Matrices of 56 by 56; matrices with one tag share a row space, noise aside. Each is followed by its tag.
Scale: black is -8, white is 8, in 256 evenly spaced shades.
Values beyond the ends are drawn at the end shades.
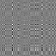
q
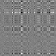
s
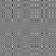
q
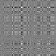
s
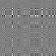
q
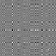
q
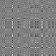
q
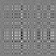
s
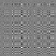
s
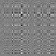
s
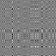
q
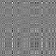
q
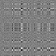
s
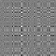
s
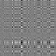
s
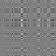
s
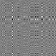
q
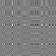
q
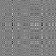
q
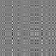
q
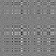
s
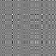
q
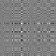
s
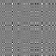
q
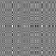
q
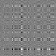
s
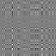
q
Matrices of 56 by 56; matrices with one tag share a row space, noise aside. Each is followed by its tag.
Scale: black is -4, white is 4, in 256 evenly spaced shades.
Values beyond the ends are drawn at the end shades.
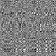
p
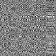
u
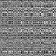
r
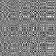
u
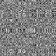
p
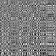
u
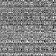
r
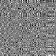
u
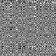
p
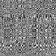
p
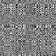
p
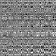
r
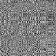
u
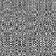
p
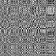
u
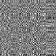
u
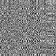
u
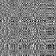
u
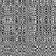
p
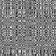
p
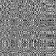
u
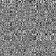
p
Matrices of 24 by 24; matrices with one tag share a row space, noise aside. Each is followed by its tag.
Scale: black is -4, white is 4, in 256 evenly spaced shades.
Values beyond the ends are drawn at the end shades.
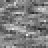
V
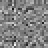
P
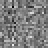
P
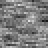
V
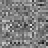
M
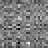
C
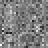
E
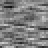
V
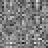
E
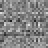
C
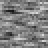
V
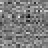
C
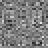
E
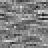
V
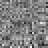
M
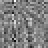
P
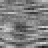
V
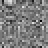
E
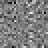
P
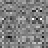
E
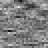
V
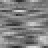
V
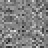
E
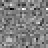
E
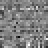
C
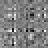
P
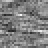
V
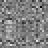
E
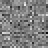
M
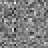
P
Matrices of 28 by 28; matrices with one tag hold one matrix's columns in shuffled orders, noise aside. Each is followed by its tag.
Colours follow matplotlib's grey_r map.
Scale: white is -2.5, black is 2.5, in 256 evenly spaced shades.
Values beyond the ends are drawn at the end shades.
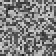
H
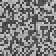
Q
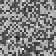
H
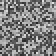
H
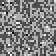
H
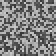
H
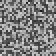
Q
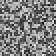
Q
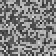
Q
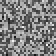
Q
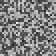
H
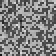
Q
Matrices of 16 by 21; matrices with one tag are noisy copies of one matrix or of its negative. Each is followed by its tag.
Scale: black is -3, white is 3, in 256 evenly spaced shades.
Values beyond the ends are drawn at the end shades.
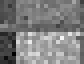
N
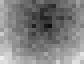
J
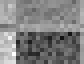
N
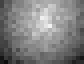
J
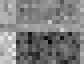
N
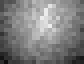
J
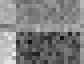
N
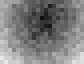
J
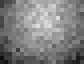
J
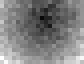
J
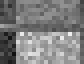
N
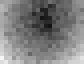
J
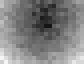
J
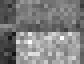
N
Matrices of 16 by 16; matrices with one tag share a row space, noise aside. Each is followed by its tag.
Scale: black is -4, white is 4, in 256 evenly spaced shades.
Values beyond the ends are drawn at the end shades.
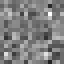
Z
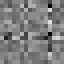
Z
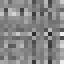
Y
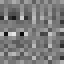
Y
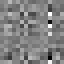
Z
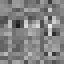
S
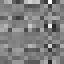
S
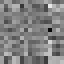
Z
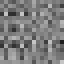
Y
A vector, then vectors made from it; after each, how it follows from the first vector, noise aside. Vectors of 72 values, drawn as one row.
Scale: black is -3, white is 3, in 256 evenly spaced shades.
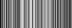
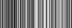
wrapped around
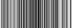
wrapped around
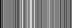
partly zeroed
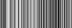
wrapped around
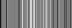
partly zeroed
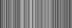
shrunk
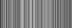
shrunk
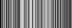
copied
